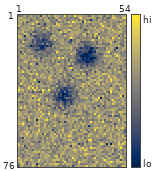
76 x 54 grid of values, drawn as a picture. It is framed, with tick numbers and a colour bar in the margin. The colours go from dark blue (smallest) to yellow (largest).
Mirror symmetry: none. Average level on the scale: 60%. Dips: three. Odd rows or columns: none.
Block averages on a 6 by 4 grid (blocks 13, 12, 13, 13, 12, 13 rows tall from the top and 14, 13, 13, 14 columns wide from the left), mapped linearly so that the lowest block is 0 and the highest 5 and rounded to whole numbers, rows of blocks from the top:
4 4 5 5
3 4 0 4
5 4 4 5
5 2 4 5
5 5 5 5
5 5 5 5
